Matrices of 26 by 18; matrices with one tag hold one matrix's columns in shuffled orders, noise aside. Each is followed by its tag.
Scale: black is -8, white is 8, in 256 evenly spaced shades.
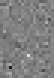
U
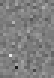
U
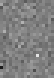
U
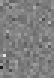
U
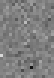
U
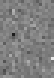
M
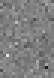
U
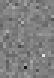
U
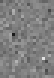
M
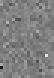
U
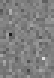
M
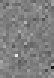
U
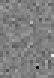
U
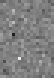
M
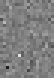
U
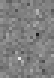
M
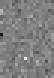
M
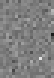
M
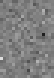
M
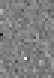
M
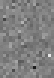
U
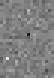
M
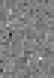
M
